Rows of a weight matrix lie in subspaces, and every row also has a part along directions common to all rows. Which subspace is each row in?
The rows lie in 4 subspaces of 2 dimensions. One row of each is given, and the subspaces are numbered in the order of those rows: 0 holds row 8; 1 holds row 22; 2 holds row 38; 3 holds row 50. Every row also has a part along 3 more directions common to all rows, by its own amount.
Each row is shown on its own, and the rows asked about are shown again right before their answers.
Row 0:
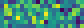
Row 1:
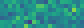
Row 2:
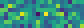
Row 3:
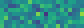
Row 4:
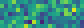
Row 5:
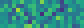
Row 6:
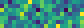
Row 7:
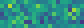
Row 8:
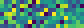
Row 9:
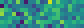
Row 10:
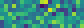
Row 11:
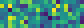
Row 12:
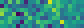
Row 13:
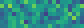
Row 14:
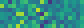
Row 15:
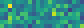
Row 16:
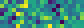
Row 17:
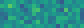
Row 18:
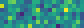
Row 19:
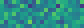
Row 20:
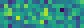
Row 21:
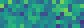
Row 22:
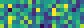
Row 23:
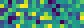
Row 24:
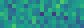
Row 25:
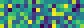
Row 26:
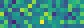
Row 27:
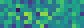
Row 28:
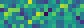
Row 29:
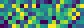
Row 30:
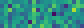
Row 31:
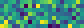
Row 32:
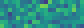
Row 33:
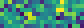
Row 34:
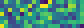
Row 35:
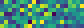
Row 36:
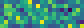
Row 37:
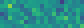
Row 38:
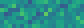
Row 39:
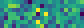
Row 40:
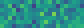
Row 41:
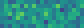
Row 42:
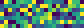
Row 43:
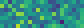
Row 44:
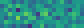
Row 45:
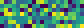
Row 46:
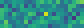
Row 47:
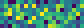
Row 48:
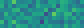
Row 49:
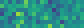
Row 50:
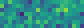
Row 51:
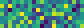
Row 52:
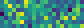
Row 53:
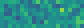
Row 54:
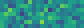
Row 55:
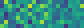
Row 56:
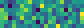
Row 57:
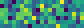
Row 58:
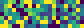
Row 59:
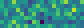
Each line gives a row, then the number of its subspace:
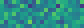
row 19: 0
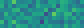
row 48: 0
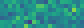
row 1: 0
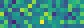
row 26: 0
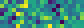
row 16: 1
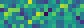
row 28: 2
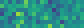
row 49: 1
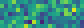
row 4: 0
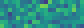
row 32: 0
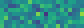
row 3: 3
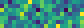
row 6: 3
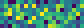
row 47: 2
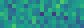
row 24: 3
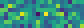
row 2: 1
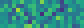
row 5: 3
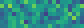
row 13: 2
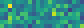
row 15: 1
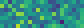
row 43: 1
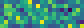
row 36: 2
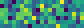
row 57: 3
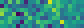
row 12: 1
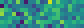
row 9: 1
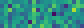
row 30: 1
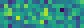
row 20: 2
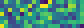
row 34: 0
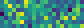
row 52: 1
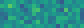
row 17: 3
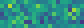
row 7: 0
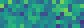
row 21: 3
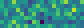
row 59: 0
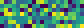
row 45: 0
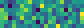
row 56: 3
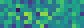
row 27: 3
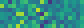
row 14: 1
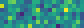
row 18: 3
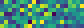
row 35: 0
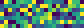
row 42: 0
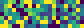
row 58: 2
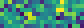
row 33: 3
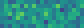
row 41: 2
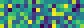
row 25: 1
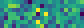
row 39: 3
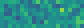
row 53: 2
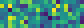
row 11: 1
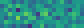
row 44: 3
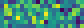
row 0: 2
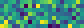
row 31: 2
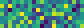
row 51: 1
